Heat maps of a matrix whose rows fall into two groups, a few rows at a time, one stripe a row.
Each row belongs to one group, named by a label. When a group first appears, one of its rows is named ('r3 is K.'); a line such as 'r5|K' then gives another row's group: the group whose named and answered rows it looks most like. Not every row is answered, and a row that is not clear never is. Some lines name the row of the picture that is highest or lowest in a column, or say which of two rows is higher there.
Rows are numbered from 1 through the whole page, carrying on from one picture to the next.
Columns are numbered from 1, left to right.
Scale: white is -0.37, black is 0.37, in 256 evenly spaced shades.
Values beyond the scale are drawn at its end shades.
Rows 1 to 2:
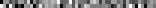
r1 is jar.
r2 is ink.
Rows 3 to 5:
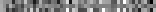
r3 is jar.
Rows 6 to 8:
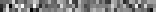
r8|jar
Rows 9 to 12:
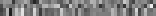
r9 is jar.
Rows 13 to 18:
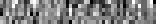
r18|jar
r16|jar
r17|ink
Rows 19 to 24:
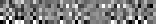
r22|jar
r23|ink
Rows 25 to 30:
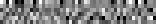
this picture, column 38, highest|25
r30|jar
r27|jar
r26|ink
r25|ink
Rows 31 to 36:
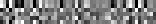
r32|ink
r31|ink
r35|jar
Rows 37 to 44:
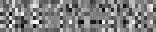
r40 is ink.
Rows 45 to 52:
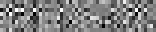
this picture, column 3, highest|48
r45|jar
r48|ink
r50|jar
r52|ink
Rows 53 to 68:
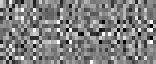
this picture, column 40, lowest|61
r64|ink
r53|ink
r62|jar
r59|jar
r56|jar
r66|ink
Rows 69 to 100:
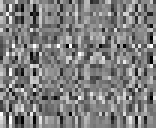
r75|jar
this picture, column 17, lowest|80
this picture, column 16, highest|93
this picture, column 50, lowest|80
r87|ink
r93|jar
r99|ink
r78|jar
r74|ink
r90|ink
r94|jar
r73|ink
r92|jar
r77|jar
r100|ink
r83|jar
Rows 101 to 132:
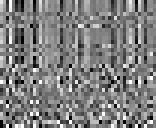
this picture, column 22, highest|131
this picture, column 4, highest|132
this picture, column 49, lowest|132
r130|jar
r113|ink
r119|jar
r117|jar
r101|ink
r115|ink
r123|jar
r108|ink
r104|jar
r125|jar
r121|ink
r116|ink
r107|jar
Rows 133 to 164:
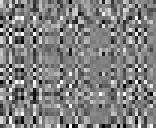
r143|ink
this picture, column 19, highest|156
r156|jar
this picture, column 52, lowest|156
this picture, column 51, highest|156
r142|ink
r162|ink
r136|jar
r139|jar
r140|ink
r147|ink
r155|ink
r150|ink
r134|ink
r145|jar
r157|ink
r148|ink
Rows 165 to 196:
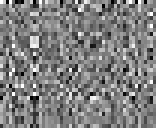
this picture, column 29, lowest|165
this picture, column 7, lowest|189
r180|ink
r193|jar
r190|jar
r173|jar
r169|jar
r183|ink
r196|jar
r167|jar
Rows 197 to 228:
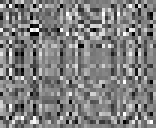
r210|ink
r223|ink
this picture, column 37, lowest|208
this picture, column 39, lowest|227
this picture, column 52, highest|208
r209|ink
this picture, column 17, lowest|227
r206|jar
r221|jar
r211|ink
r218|jar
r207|ink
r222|jar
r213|jar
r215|ink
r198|ink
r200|jar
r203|jar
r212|ink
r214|ink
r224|ink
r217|jar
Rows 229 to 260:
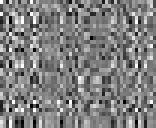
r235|jar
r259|ink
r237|ink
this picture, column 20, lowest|254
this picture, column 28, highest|230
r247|ink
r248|jar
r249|jar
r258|ink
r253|ink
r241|ink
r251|jar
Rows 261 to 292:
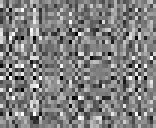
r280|ink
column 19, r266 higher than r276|No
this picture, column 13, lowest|282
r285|jar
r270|ink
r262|jar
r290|jar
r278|ink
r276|jar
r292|jar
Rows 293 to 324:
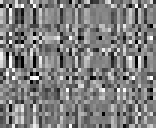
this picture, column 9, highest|312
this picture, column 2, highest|312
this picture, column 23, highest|312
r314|jar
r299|jar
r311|jar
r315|jar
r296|ink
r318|ink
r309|ink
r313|jar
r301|ink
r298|ink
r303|ink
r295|ink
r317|jar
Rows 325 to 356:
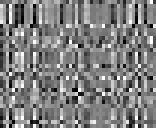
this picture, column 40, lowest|344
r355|jar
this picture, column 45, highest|331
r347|jar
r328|ink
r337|jar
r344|jar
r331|jar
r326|ink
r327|ink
